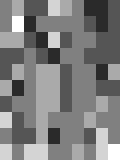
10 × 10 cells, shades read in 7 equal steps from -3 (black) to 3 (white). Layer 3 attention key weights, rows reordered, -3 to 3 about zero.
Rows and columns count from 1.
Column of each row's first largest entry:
5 2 5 3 2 1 4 1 9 10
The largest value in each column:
2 3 2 2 2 1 1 1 2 3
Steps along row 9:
down same up down up same down up down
